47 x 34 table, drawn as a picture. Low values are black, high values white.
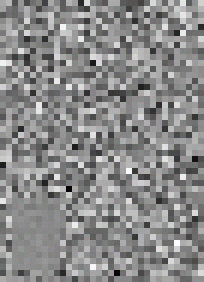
Grain: fine. Mirror symmetry: none. Slope: none. Odd rows or columns: none. Calmest part: bottom left. Odd patch: calmer, in the bottom left. Stripes: none.
